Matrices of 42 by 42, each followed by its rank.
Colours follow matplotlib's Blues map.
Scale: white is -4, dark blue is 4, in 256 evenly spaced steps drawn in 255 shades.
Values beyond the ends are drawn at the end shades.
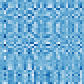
three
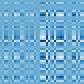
one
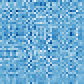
five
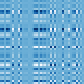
one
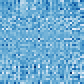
five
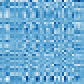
three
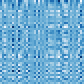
two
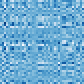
three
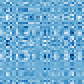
three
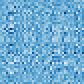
five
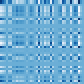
one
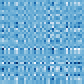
two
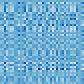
two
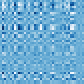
two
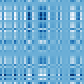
one
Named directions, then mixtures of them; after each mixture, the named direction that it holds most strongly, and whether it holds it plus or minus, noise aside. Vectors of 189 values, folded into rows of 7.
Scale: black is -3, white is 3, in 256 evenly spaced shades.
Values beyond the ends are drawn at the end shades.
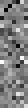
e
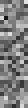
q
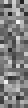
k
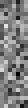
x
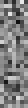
k, minus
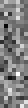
x, minus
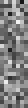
k, plus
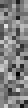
x, plus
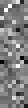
e, minus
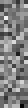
q, minus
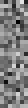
k, minus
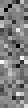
e, plus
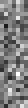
x, minus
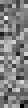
q, minus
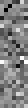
e, plus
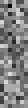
k, plus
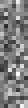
x, minus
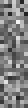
k, plus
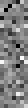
e, plus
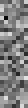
q, plus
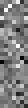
e, minus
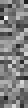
q, minus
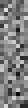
x, plus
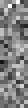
e, minus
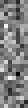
x, plus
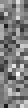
x, minus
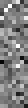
e, minus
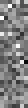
q, plus
